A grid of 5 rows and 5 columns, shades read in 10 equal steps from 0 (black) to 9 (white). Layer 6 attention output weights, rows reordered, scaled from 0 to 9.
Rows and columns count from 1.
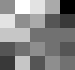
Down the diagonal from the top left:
5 5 4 4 4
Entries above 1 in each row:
4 5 5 5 5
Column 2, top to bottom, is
9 5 7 4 7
